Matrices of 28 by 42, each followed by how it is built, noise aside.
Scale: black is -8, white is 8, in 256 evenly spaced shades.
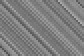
Toeplitz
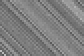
Toeplitz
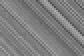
Toeplitz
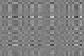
low rank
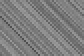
Toeplitz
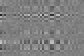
low rank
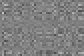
low rank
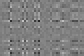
low rank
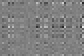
low rank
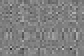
low rank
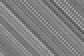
Toeplitz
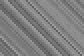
Toeplitz
